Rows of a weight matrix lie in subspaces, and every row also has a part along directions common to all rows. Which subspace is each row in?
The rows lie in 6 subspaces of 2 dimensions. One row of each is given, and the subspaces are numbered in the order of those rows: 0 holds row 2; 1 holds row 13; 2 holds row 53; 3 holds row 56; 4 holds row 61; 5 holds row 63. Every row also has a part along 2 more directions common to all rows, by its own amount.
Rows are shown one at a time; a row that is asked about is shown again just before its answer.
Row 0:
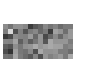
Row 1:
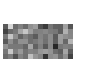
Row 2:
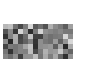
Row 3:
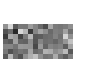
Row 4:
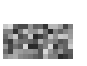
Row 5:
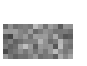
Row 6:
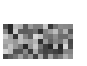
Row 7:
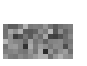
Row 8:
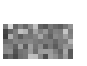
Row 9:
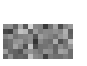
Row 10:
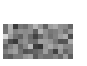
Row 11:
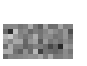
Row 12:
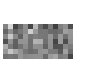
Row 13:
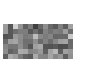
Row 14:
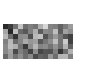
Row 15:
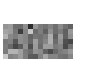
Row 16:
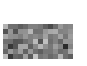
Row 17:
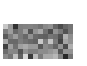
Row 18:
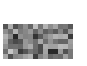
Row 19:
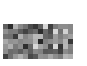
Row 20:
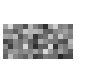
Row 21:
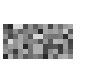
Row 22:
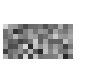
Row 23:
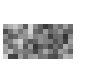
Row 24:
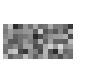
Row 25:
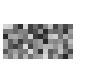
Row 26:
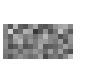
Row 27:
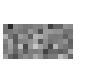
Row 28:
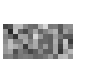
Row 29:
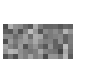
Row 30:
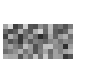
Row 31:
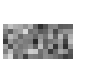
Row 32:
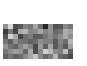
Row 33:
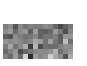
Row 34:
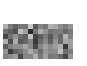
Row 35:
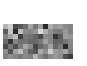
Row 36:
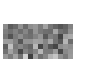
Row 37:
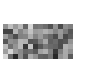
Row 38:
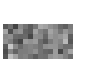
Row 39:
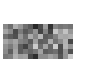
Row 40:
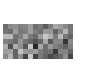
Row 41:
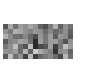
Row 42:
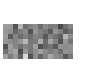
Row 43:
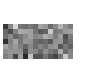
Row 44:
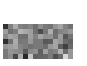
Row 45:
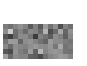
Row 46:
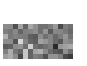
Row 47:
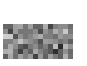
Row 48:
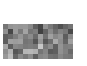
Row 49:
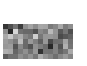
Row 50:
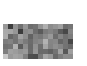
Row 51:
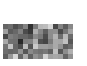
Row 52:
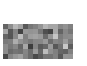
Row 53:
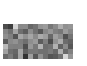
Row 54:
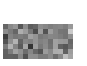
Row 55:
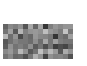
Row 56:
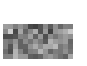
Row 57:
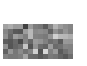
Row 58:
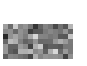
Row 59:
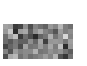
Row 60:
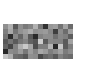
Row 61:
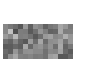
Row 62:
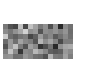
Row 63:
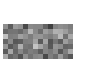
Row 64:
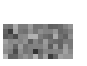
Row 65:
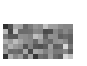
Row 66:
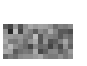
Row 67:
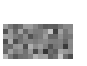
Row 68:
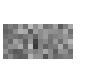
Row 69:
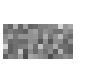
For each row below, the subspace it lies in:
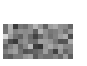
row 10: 1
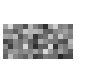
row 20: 5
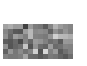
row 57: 5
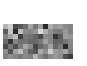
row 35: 1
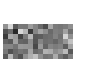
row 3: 0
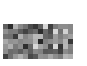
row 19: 3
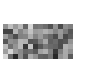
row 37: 4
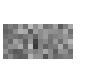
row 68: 0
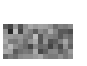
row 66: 3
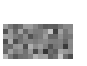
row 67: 5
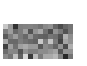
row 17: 2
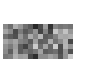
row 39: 3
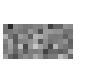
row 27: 5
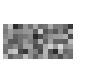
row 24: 1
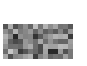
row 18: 1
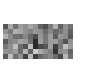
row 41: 5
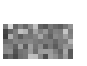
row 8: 0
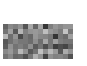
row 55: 1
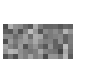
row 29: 0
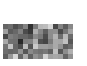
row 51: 4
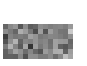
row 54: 2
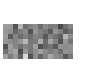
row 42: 2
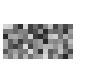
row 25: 1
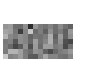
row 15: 0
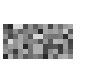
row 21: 1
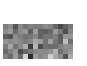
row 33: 2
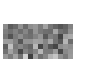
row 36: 2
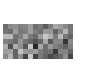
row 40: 2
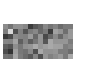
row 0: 3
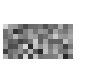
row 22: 5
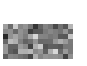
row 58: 1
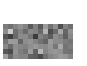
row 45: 3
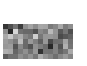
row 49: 3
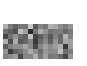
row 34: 0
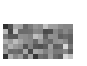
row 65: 5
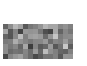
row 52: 5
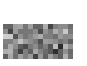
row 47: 3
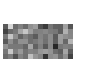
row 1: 0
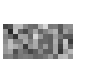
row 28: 4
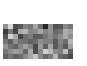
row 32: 0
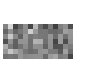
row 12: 0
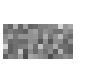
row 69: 2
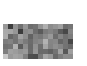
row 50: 0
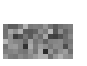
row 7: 5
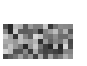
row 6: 3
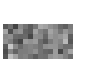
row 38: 4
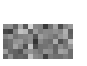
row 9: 0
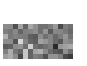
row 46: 2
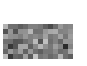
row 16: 5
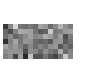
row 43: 2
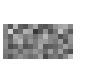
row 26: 4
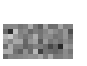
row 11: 3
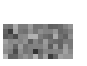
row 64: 4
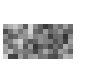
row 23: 4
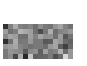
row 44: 2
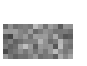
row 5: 3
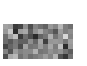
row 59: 4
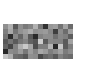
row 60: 3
